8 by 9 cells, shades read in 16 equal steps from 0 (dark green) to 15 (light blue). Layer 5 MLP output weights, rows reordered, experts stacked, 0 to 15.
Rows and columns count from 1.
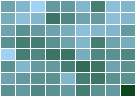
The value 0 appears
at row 8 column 9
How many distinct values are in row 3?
6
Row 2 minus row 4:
3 7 6 -3 -3 -2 3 3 1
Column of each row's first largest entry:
3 2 6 6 1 2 5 2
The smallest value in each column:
8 6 6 5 5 4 5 8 0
